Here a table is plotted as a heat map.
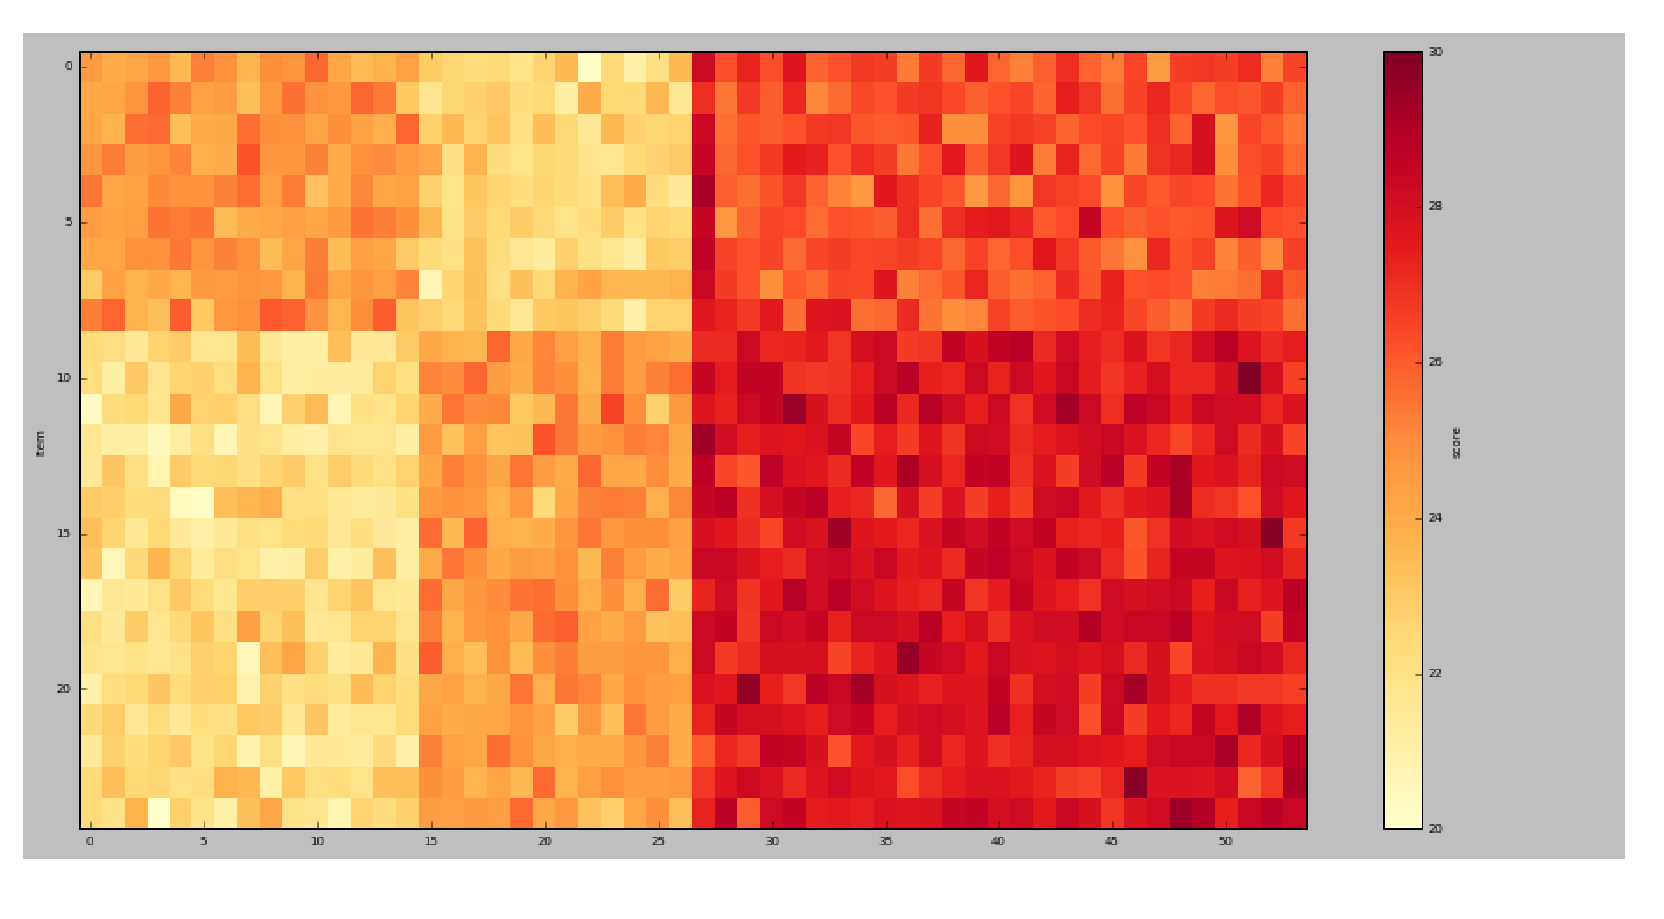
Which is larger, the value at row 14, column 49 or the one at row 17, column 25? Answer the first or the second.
the first
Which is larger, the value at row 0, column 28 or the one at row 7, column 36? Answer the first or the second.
the first
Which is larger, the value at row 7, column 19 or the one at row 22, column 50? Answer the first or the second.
the second
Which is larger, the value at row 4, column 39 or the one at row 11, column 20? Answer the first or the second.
the first
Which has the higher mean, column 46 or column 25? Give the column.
46
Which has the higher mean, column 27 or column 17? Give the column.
27
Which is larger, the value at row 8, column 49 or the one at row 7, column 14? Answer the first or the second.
the first
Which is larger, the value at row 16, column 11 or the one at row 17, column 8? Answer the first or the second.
the second
